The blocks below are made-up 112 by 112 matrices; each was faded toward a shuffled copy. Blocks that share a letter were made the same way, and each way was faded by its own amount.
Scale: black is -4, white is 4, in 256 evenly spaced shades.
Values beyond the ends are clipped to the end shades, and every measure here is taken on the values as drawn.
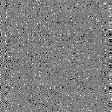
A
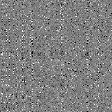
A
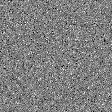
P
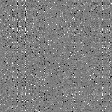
A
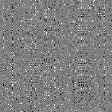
A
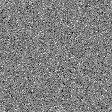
P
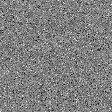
P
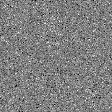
P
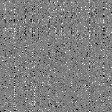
A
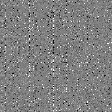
A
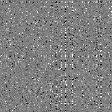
A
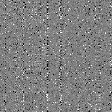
A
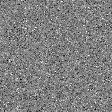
P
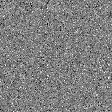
P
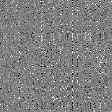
A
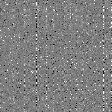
A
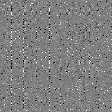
A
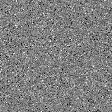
P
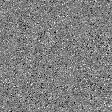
P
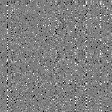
A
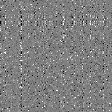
A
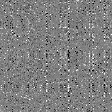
A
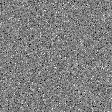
P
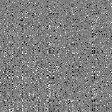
A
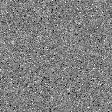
P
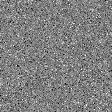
P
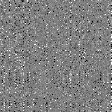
A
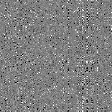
A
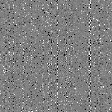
A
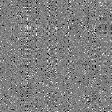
A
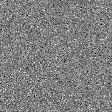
P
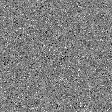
P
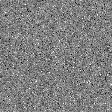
P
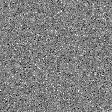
P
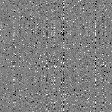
A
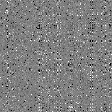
A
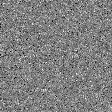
P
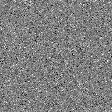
P
